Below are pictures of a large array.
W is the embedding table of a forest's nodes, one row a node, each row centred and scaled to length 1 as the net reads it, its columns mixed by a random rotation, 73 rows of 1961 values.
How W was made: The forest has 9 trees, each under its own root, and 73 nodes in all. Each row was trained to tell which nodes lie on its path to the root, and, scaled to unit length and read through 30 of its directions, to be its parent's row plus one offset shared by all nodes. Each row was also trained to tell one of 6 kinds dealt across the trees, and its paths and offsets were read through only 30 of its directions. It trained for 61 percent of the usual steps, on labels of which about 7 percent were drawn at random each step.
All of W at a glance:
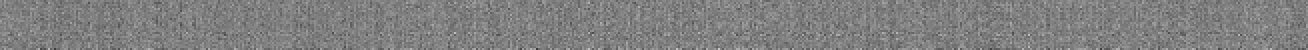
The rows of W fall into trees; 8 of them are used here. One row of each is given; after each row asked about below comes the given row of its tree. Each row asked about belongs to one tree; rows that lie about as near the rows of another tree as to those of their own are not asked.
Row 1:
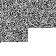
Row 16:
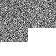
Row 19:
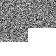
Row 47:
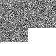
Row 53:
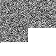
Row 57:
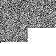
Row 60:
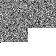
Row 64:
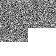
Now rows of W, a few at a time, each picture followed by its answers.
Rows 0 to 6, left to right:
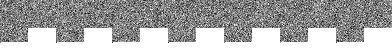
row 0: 16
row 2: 57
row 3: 57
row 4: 16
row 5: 16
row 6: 57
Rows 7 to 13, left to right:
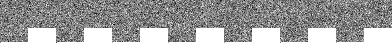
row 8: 47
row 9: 64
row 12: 60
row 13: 47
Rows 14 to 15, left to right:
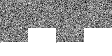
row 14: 53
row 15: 16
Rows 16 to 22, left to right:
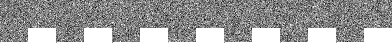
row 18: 1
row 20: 19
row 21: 16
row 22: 53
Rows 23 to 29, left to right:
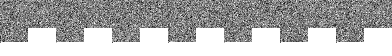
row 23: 19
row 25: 60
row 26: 53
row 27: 47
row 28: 53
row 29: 19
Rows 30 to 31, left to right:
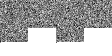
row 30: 16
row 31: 47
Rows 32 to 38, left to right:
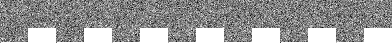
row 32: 60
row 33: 53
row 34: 16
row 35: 16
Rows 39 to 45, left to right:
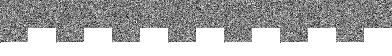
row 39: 57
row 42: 16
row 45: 64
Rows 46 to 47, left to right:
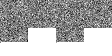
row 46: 19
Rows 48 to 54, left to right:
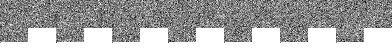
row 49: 57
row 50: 53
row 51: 57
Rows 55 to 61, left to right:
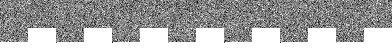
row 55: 1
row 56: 60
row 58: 16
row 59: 57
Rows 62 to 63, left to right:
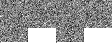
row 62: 64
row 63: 53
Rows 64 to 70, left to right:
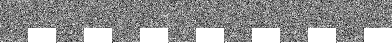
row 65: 53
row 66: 57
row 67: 60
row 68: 64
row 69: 53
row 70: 19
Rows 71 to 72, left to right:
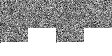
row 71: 53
